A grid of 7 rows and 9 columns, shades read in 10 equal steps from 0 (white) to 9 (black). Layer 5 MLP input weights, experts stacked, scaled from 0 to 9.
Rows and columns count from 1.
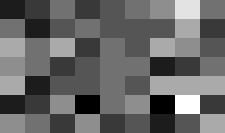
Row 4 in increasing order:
4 5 5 5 5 6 7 7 8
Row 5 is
3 8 6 6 5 6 3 3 3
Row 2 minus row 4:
1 3 -1 -1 1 1 -2 -4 2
